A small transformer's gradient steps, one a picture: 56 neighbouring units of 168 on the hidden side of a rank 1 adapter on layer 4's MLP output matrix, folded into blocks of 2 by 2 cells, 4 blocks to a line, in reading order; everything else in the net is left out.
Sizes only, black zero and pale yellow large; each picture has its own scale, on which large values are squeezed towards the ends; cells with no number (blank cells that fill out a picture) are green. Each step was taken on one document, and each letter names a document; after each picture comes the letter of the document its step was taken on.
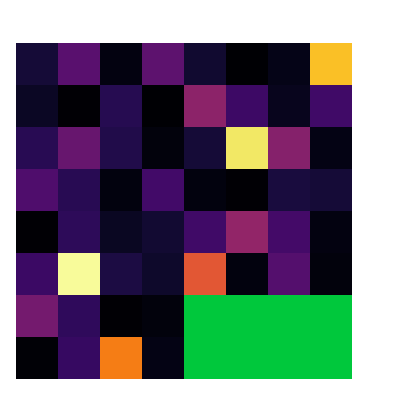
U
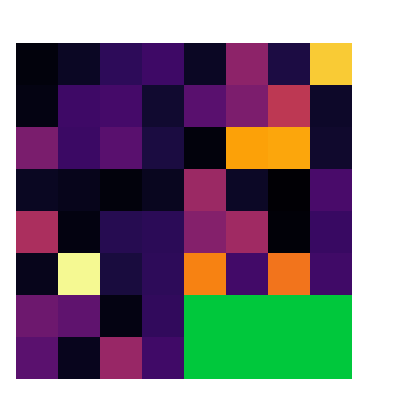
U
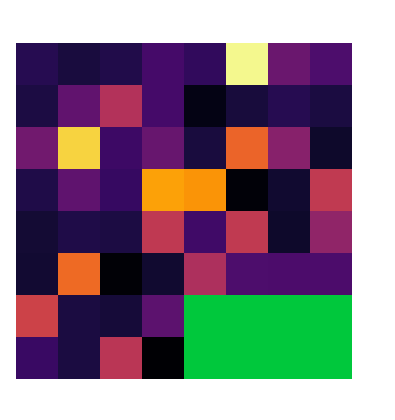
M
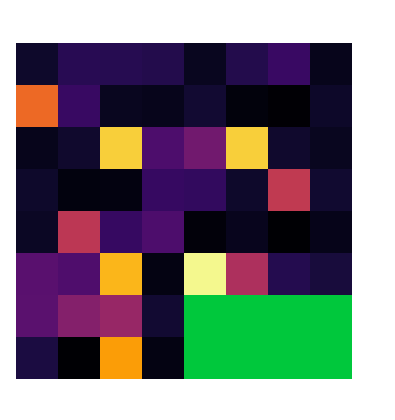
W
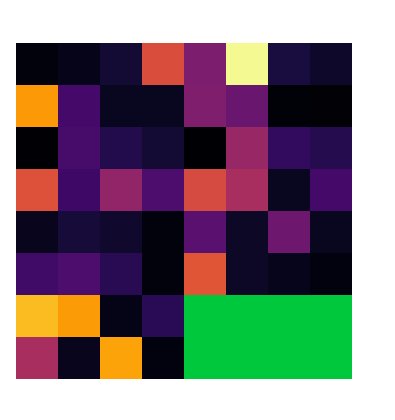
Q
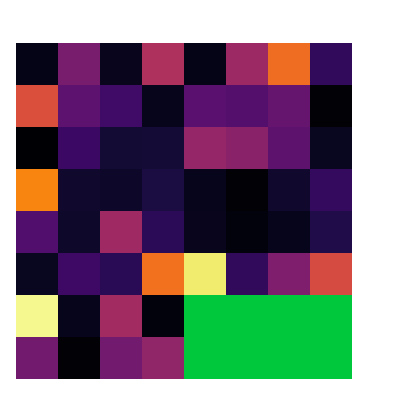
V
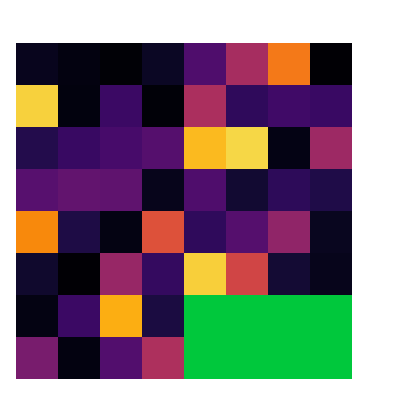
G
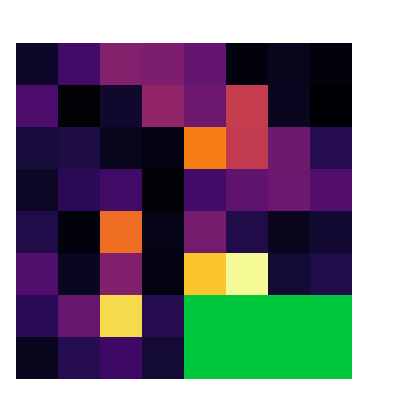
W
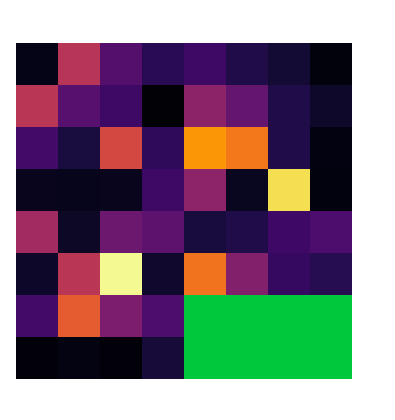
W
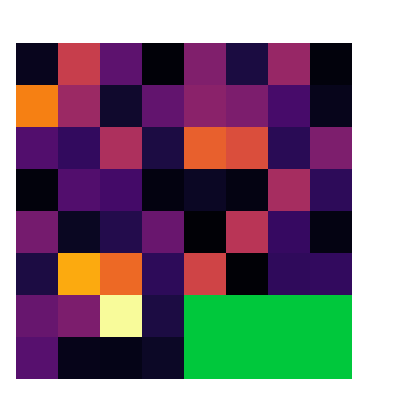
G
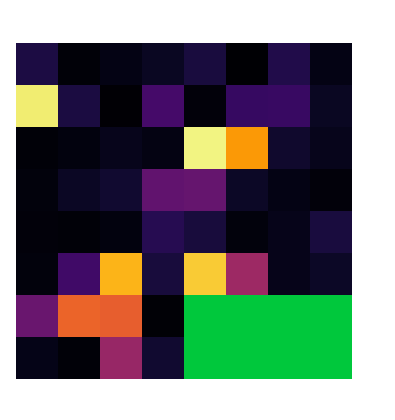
G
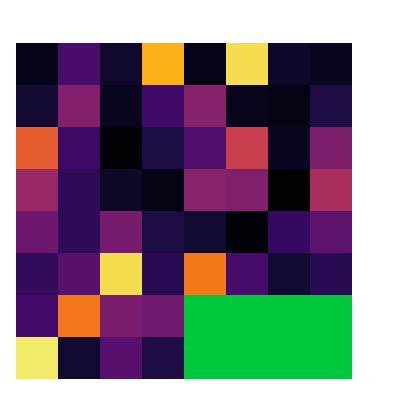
Q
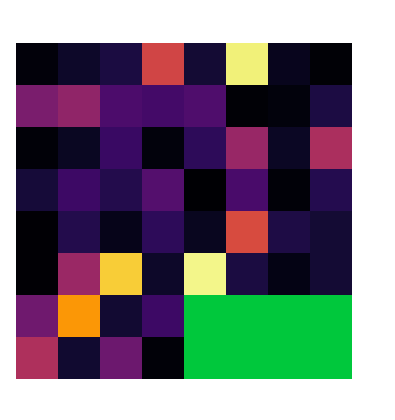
Q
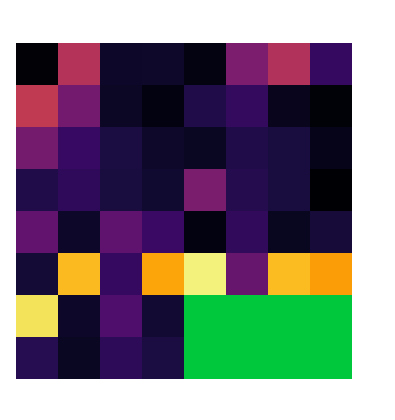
V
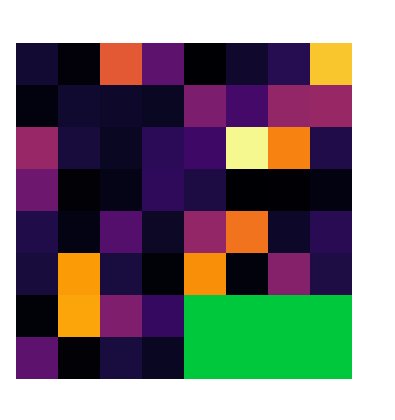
U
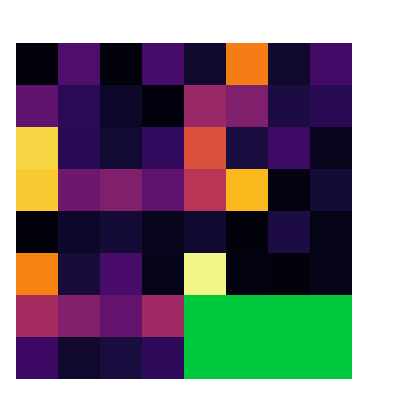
Q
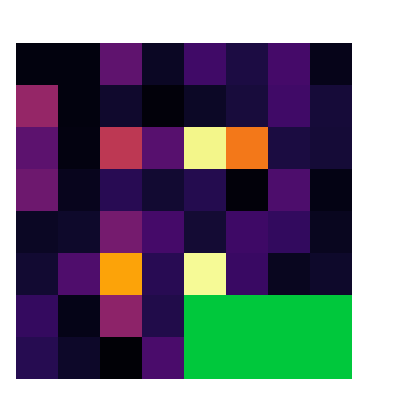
G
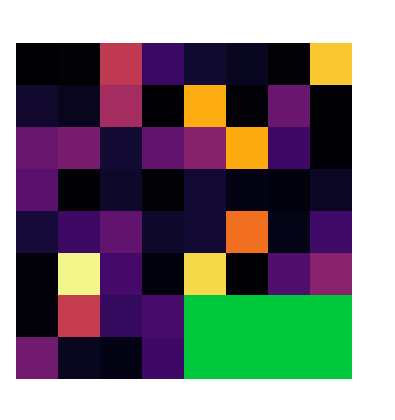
U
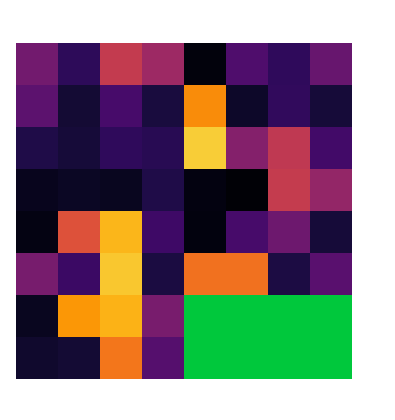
W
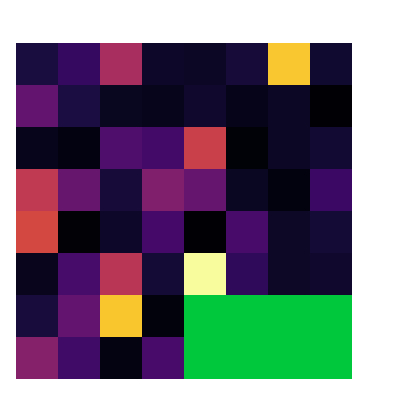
G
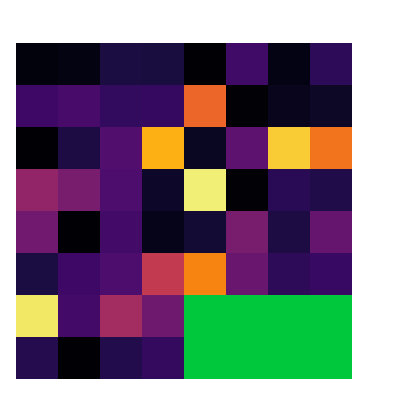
V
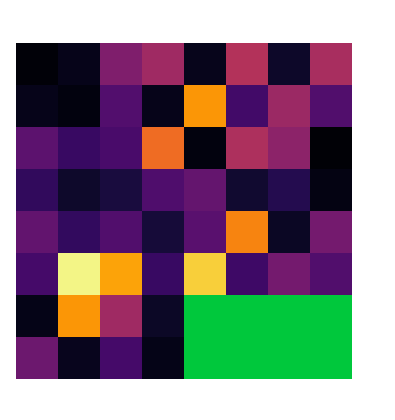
U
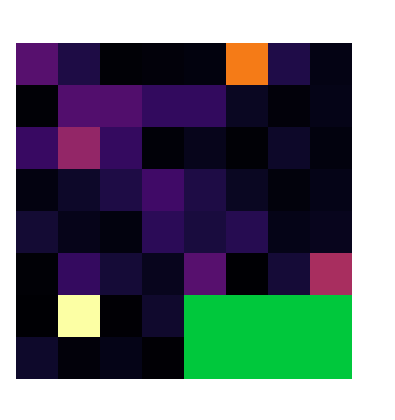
M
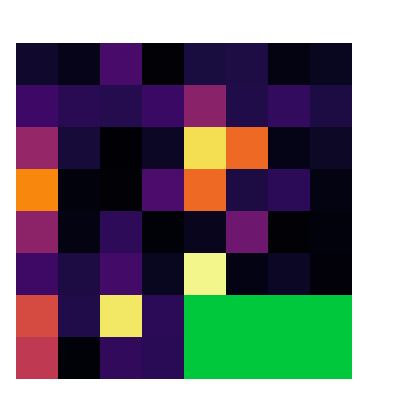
G
